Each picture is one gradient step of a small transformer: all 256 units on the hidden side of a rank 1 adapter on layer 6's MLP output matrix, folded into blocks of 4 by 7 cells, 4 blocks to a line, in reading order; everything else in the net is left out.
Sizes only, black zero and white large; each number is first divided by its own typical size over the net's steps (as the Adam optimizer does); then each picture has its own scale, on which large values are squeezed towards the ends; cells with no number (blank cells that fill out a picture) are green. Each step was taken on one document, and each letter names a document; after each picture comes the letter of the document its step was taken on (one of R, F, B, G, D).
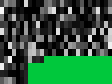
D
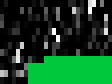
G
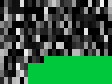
D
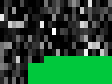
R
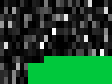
R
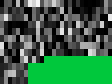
D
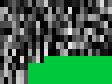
D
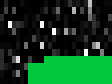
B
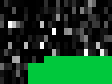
B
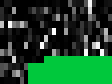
B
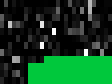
B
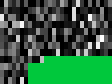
R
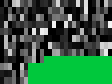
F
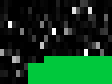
G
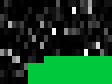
B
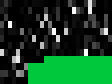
G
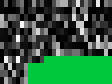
F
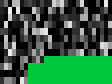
F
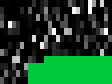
G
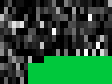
R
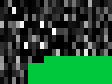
R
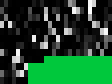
G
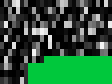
F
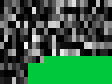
F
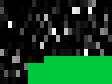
G
